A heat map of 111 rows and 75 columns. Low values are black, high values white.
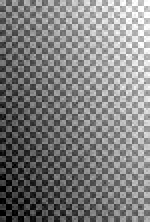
The field climbs toward the top right. The bottom left is the ninth with the lowest average. A checkerboard runs through the table. There are no lone odd cells.
